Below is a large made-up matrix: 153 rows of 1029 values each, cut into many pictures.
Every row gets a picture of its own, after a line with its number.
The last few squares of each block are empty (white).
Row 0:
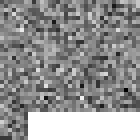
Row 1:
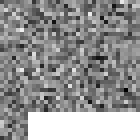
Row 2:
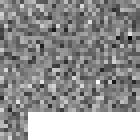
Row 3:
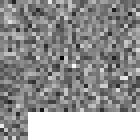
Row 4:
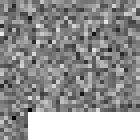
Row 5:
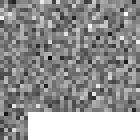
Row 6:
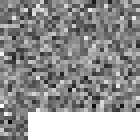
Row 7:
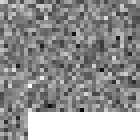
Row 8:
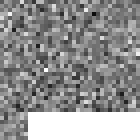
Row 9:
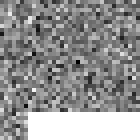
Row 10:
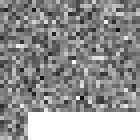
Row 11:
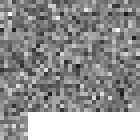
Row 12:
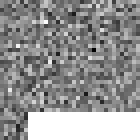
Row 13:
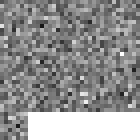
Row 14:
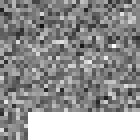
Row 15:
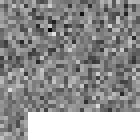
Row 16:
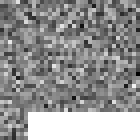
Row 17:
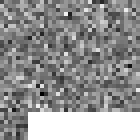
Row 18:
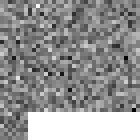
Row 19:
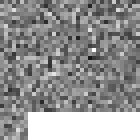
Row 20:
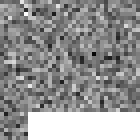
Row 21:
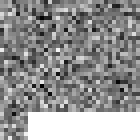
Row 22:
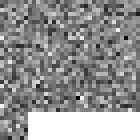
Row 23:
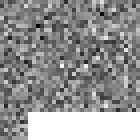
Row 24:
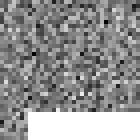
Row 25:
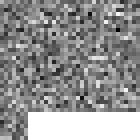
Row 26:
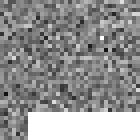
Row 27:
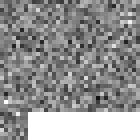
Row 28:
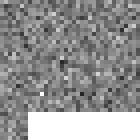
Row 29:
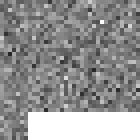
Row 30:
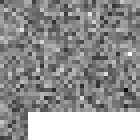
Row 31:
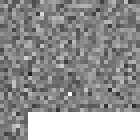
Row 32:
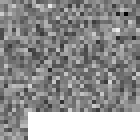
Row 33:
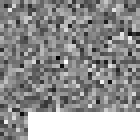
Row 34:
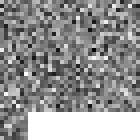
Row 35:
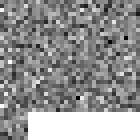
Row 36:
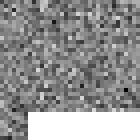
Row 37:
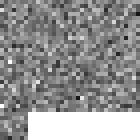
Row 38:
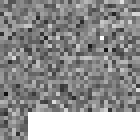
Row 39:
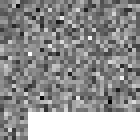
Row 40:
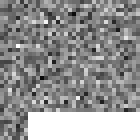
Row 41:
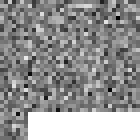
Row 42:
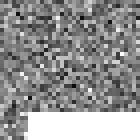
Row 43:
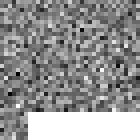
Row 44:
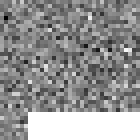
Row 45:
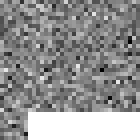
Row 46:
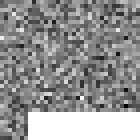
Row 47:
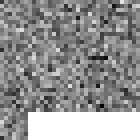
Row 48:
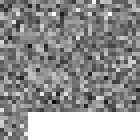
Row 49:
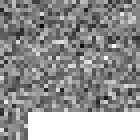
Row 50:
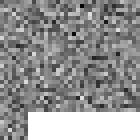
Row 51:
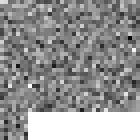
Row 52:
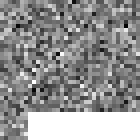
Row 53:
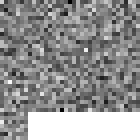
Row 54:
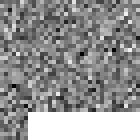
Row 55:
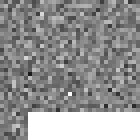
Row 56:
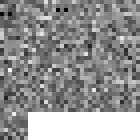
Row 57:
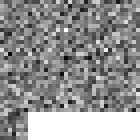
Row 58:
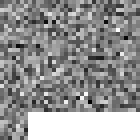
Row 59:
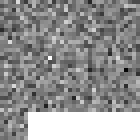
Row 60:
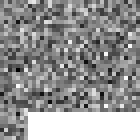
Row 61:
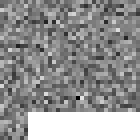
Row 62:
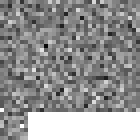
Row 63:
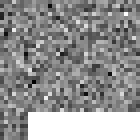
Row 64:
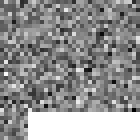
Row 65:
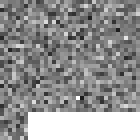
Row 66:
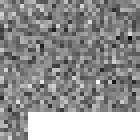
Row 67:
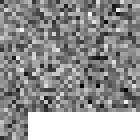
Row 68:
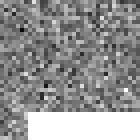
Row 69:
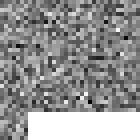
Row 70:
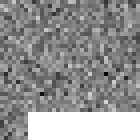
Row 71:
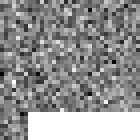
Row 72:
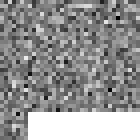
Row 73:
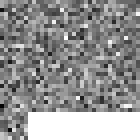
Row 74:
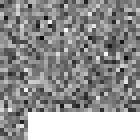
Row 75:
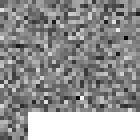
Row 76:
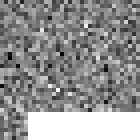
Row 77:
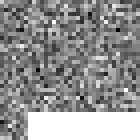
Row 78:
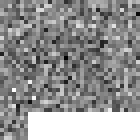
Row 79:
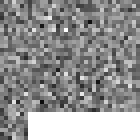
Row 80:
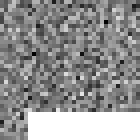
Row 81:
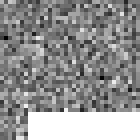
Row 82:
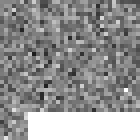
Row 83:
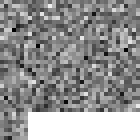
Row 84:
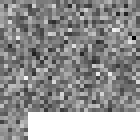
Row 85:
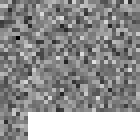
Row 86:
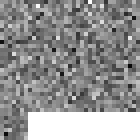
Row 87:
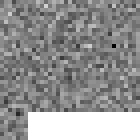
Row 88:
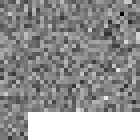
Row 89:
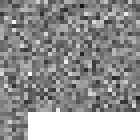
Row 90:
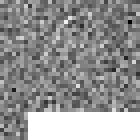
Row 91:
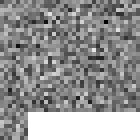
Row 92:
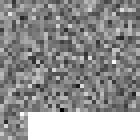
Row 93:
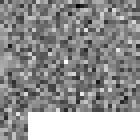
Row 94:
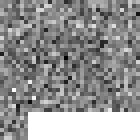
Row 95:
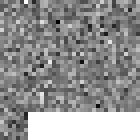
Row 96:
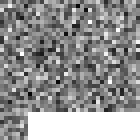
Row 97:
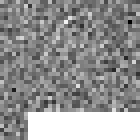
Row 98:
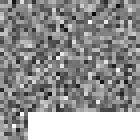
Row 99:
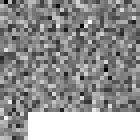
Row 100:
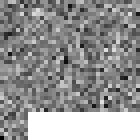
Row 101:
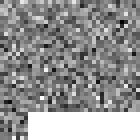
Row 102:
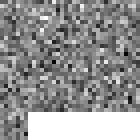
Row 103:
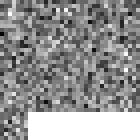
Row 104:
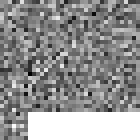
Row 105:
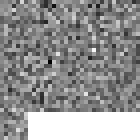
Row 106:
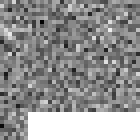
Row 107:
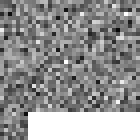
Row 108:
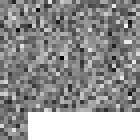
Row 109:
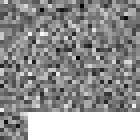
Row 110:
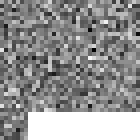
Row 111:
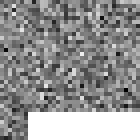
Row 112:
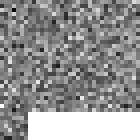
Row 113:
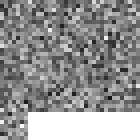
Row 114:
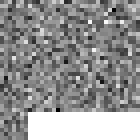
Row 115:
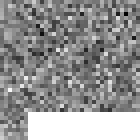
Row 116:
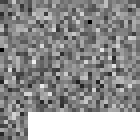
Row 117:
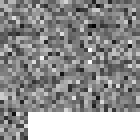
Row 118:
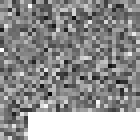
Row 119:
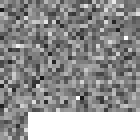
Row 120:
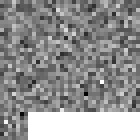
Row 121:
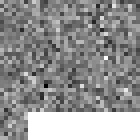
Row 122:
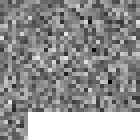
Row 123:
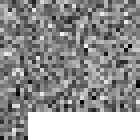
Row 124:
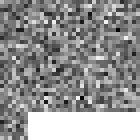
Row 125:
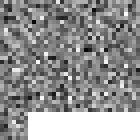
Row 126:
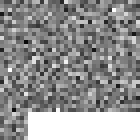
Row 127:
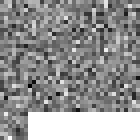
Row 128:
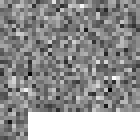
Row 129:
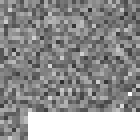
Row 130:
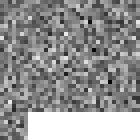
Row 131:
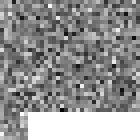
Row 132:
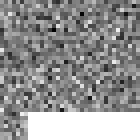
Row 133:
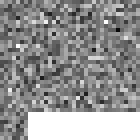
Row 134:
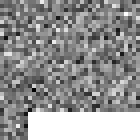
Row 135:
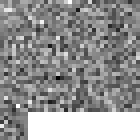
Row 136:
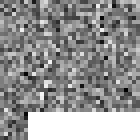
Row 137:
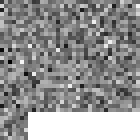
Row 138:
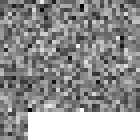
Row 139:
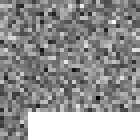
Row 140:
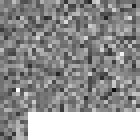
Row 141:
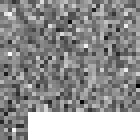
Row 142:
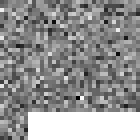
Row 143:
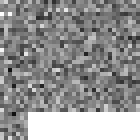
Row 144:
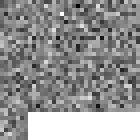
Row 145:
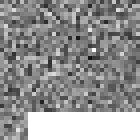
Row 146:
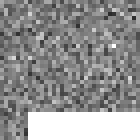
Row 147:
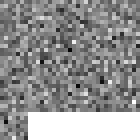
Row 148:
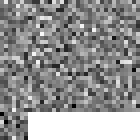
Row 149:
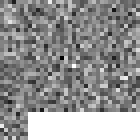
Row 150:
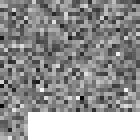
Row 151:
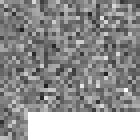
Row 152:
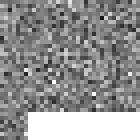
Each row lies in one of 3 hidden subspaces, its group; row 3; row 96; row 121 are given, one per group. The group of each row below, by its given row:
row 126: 96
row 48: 3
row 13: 96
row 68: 121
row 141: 3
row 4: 96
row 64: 3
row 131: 96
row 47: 121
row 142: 121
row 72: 96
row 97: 3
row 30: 121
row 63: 96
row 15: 96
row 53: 3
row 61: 121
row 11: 96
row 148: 96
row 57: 3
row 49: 3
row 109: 96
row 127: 3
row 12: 121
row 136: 121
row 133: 121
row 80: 96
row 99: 96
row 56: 96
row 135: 3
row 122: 96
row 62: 3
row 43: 3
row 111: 121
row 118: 96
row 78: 3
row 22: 121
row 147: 96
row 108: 3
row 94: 3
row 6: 3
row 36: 121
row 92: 96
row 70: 3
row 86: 3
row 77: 121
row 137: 121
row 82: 121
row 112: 121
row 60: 3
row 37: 121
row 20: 3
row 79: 96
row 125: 3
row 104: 96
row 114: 96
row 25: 121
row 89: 96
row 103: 96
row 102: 96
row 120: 96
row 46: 121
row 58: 121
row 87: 3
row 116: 96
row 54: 3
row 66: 96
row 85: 96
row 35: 121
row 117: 3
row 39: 3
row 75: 121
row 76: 96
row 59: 3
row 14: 3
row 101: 3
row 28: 3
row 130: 96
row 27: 3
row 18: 3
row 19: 121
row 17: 3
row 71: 96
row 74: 3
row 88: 3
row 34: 121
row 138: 96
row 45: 96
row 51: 96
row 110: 121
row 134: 96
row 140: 3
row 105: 121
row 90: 3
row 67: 121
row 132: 96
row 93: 96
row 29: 3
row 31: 96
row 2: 96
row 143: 96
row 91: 121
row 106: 3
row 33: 96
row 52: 96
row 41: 96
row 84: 96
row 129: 3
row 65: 121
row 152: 3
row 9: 96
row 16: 3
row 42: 96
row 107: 96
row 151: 121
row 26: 3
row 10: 121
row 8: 96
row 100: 3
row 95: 121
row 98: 96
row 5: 3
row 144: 3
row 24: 96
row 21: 96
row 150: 121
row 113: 3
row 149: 3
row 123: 3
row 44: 3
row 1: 121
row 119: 121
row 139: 3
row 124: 121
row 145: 121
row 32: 96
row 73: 121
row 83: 96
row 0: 121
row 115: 96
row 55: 96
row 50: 121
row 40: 121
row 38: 3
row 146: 3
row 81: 3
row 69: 121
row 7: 96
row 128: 96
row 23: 3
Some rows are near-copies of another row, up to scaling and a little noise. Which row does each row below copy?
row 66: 2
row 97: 90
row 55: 31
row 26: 38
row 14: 49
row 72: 41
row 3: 149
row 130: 122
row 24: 80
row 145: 19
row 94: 78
